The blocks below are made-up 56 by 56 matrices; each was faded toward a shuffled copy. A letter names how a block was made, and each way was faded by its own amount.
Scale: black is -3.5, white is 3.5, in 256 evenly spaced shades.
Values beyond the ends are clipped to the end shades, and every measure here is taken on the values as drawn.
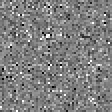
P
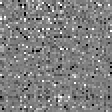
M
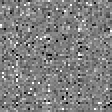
P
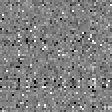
M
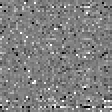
M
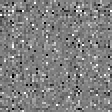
M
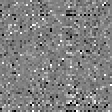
M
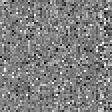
P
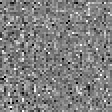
P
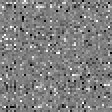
M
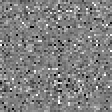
M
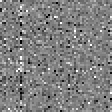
P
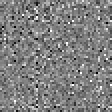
P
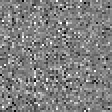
P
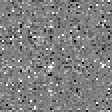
M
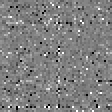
M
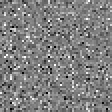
P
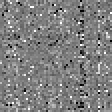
P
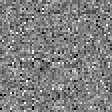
P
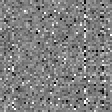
P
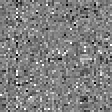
P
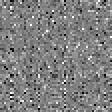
P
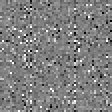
P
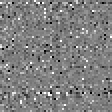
M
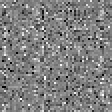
P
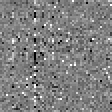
P
